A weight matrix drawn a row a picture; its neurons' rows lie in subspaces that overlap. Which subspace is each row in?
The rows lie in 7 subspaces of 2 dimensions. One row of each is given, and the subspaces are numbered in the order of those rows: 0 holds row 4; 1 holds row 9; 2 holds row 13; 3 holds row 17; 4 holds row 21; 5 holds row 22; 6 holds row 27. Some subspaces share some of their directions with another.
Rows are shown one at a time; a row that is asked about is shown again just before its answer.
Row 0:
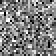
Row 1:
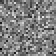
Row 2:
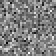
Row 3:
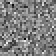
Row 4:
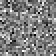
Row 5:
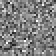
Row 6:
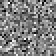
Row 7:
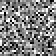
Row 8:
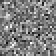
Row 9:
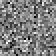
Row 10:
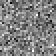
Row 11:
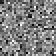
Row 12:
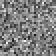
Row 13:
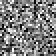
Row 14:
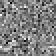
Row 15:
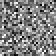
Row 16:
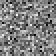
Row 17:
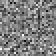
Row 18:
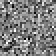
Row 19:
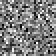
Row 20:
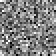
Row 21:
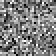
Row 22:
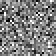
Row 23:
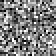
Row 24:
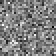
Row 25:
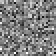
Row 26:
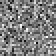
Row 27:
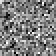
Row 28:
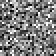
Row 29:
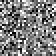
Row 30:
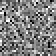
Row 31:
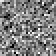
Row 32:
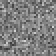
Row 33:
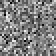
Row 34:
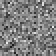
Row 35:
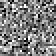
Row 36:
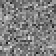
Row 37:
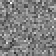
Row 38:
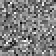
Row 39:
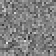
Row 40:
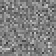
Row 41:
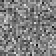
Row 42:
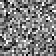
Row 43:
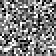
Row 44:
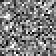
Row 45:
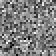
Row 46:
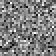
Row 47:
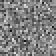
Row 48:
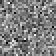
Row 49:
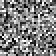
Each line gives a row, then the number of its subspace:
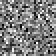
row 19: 2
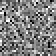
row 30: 5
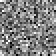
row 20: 1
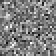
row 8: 6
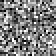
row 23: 4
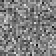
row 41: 4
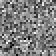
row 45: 1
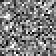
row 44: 6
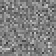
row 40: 5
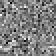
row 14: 6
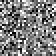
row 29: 4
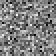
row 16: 0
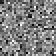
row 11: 3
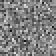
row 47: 4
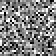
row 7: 5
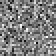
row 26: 2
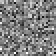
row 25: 3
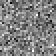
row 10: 0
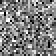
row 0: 5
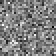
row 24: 3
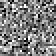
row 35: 6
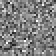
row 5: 4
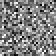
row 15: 2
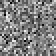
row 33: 5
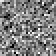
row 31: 6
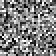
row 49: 4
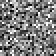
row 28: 0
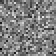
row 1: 3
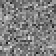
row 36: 0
